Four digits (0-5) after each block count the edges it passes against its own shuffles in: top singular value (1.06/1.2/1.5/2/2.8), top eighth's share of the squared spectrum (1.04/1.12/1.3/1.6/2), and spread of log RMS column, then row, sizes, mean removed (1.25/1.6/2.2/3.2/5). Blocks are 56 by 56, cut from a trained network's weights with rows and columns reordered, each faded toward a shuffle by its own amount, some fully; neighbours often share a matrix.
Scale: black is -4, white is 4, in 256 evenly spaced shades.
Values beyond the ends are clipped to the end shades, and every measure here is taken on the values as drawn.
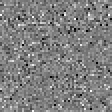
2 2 0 1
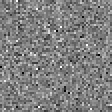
2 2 0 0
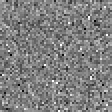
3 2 0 0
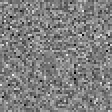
2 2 0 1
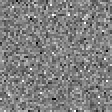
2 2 0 0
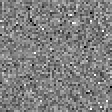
1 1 0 0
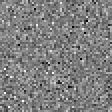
0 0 0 0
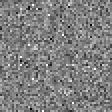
2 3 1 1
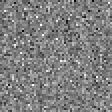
1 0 0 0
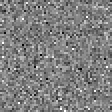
2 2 0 0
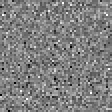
2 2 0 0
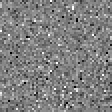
0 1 0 0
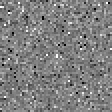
0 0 0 0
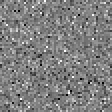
0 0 0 0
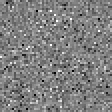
1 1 0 0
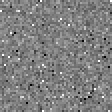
0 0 0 1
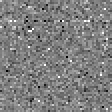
2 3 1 1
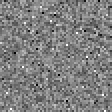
0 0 0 0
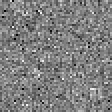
2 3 0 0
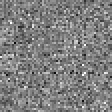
3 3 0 1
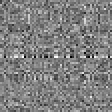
4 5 1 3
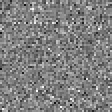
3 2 0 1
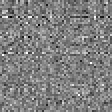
4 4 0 2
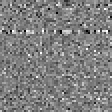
4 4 1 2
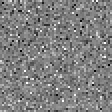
0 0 0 0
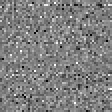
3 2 0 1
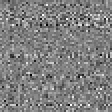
3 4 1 3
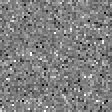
2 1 0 0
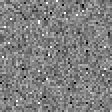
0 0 0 0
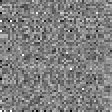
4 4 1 2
